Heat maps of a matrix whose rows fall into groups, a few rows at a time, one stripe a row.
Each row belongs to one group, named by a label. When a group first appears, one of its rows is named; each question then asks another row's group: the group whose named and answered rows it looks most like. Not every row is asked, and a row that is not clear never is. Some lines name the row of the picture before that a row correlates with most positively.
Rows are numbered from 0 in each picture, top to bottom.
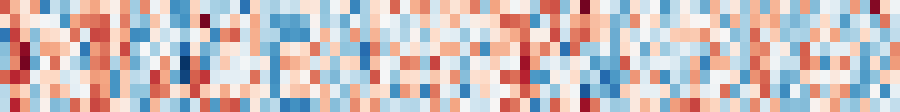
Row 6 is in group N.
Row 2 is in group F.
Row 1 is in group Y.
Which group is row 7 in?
F
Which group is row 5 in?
Y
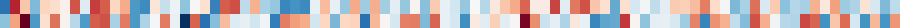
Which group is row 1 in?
N
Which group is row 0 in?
F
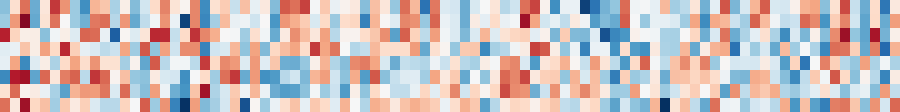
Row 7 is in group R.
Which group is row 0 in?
N
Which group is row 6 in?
Y
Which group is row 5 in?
F
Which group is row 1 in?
N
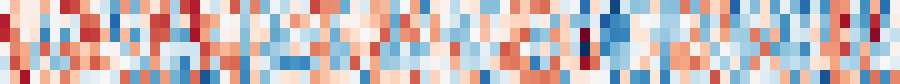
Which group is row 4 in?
F
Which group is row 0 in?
R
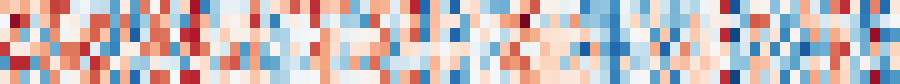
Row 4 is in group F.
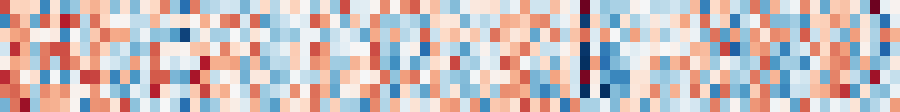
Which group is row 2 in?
Y
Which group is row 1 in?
F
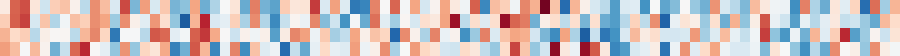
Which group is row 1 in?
Y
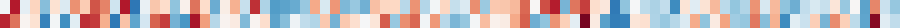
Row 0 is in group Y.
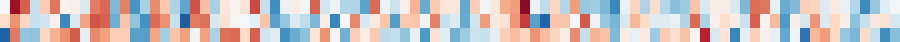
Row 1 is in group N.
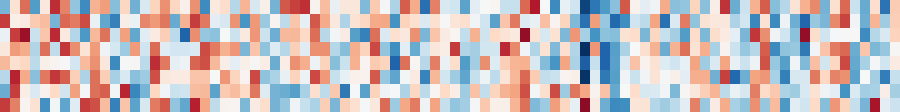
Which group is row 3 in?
F
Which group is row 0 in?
N
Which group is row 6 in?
Y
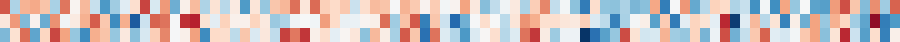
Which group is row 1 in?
N
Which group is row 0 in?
R
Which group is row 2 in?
N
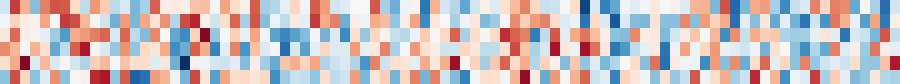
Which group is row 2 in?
Y
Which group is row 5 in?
N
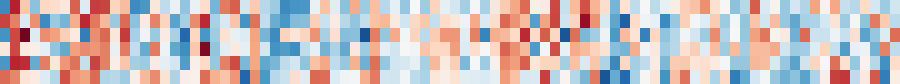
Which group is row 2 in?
Y
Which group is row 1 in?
Y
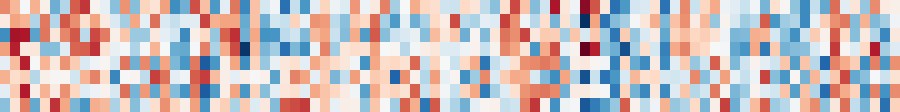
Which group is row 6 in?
R
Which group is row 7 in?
N
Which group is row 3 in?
F
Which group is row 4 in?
R
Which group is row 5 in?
N
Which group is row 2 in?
F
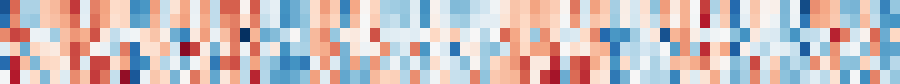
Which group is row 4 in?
F
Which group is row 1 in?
F
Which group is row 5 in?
Y
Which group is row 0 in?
F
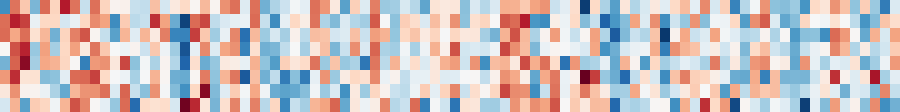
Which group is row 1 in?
Y
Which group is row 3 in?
F
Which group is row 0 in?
F
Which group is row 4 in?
Y
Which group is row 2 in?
R
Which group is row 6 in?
Y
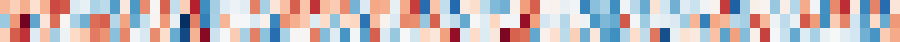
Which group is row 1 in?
N
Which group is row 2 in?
Y
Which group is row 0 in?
R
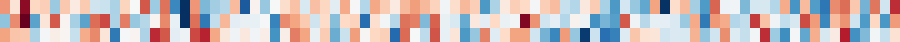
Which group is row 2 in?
N
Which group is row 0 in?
R
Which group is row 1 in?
N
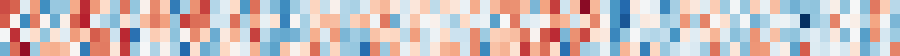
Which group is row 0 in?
Y
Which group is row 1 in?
R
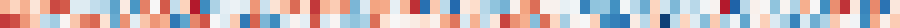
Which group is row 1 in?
Y
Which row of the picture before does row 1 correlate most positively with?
0
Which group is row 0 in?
R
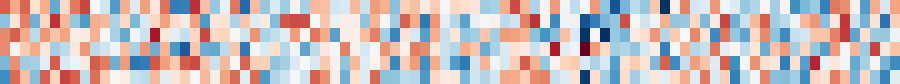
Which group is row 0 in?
R
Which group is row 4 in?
N
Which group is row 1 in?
N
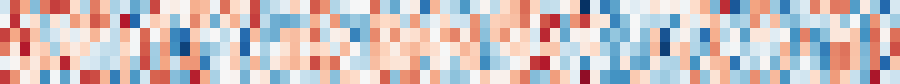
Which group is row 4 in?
R
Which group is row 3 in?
R
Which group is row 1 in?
Y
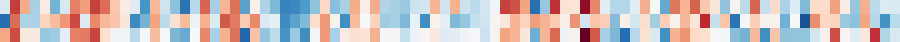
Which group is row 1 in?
F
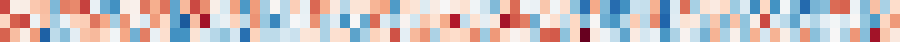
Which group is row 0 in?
R
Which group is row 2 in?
Y
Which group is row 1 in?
Y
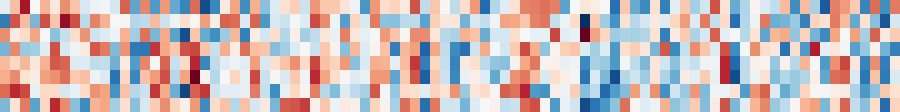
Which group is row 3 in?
N
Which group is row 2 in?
R
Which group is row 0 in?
R
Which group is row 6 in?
Y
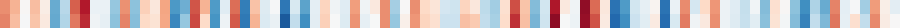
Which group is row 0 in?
R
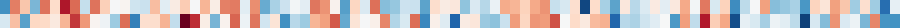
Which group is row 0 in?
F
